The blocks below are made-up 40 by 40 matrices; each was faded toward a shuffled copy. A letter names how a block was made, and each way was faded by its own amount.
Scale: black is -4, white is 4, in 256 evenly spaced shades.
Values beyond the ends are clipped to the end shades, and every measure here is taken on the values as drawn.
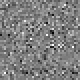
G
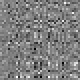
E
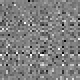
E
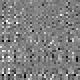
E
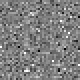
G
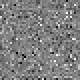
G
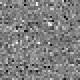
G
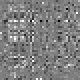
E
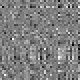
E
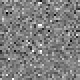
G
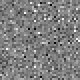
G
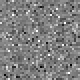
G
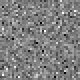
G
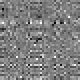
E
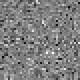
G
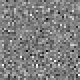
G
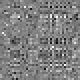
E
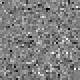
G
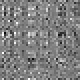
E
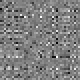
E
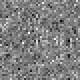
G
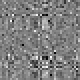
E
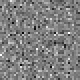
G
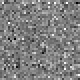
G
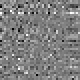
E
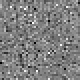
G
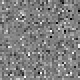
G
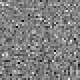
G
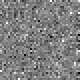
G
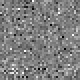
G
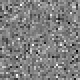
G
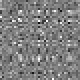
E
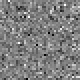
G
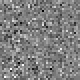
G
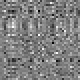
E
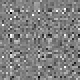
E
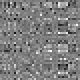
E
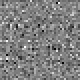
G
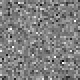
G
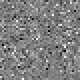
G
